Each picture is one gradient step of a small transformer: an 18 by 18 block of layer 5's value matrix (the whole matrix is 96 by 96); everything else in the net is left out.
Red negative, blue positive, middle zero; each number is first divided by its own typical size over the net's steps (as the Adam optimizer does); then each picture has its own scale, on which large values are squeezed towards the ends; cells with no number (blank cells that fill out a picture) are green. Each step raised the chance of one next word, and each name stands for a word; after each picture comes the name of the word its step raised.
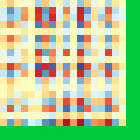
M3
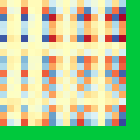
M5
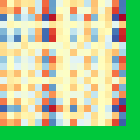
M5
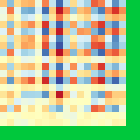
M3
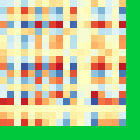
M3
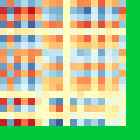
M3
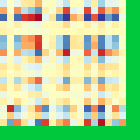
M5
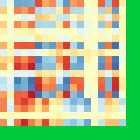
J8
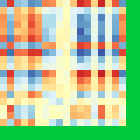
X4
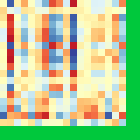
X4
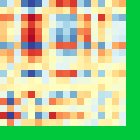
X4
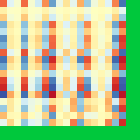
J8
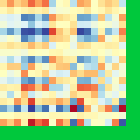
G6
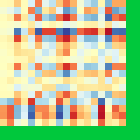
M5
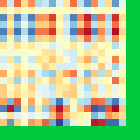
G6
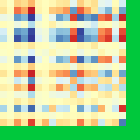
M5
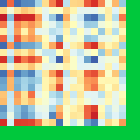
X4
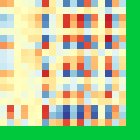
X4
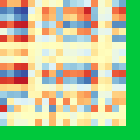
M3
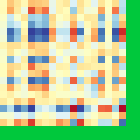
G6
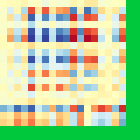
M5
